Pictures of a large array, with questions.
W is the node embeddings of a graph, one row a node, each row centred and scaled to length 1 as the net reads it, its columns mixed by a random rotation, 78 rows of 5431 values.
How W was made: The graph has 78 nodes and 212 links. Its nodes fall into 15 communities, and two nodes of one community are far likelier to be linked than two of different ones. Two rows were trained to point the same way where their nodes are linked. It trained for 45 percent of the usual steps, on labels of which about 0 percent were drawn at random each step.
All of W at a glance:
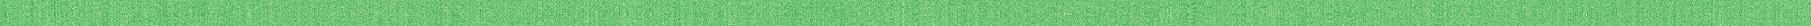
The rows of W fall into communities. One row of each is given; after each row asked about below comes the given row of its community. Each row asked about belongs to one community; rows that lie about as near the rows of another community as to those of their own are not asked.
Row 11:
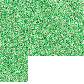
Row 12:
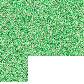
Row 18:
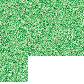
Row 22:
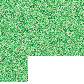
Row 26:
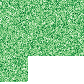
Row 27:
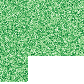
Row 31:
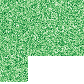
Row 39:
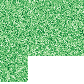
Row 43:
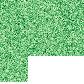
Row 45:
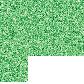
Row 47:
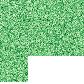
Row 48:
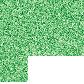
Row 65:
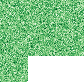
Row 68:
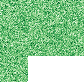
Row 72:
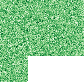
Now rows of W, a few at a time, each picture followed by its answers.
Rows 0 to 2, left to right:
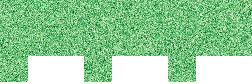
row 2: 65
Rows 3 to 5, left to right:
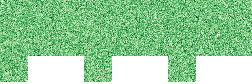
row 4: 26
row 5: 12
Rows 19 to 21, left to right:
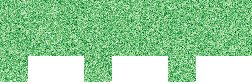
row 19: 43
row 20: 47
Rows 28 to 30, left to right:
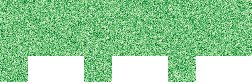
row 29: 43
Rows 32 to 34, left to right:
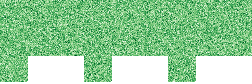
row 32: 11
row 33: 27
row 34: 26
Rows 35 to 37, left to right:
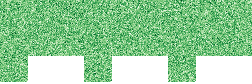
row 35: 43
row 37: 68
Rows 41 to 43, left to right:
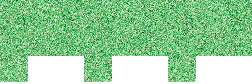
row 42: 12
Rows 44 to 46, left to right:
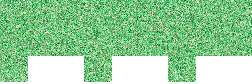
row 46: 39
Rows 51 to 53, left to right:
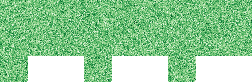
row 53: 26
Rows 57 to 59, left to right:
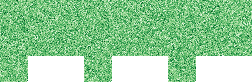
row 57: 31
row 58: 31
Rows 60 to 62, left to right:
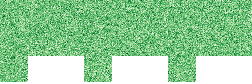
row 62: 11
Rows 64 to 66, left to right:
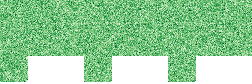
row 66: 65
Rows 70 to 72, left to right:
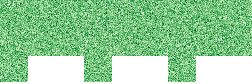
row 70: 12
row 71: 48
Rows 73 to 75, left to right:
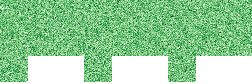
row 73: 45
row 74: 22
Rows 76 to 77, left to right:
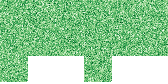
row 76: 18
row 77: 31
